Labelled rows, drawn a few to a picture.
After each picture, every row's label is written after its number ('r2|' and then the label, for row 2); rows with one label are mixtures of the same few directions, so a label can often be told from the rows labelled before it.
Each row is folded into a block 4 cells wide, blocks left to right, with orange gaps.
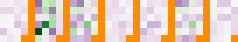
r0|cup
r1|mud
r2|cup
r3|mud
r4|mud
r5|cup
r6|mud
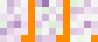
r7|mud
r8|cup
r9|cup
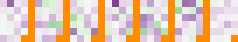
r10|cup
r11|cup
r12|cup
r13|cup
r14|cup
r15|mud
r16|cup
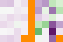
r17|cup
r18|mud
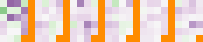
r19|mud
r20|mud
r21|mud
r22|mud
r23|mud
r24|cup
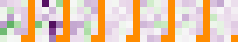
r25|mud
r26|mud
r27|mud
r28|mud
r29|cup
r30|mud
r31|cup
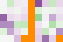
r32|cup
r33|cup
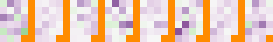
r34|cup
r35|mud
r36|mud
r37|cup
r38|cup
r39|mud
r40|mud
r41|mud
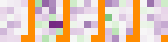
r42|mud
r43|cup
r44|cup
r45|cup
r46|mud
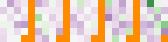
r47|cup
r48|cup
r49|cup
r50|cup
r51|cup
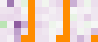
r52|mud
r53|mud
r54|cup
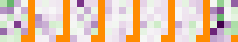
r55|cup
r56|cup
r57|cup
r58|mud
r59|mud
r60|mud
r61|mud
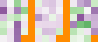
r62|mud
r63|cup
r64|mud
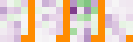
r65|mud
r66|mud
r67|mud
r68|cup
